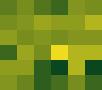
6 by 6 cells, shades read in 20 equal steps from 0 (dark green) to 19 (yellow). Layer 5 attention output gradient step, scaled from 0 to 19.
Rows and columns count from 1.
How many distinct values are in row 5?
4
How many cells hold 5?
1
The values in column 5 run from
9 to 14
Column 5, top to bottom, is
10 11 10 14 14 9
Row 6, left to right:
10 8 3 5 9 4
